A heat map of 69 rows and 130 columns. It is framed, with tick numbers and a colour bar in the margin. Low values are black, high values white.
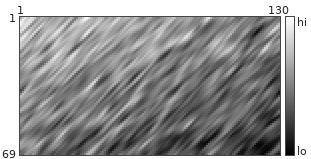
The bottom right is the ninth with the lowest average. Streaks slant up to the right. The ninth with the highest average is the top left. Neither half mirrors the other. Values rise toward the top left.
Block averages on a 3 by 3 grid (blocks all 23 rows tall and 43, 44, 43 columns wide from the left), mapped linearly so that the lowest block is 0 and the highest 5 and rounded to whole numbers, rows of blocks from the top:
543
321
210
